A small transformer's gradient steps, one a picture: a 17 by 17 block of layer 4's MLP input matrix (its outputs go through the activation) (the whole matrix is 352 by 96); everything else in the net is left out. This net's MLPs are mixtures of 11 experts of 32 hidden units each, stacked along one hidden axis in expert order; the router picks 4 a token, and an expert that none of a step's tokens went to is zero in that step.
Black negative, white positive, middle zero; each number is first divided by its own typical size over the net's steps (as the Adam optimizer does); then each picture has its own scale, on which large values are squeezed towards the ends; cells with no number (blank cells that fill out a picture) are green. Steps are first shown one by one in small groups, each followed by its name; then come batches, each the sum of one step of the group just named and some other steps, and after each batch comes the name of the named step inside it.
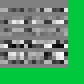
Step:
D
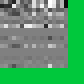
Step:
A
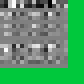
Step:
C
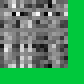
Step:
C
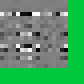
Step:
D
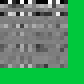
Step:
A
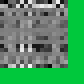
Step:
D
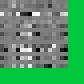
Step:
C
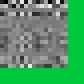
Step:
D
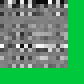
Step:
A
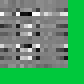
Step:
D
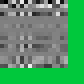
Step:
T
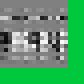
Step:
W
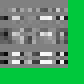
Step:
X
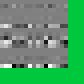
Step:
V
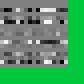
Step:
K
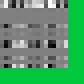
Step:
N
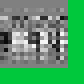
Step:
W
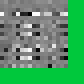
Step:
W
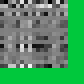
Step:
T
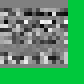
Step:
K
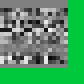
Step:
K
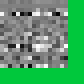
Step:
W
